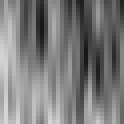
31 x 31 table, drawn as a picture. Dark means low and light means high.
Mirror symmetry: none. Grain: streaks running down. Average level on the scale: 50%. Slope: up to the bottom left.
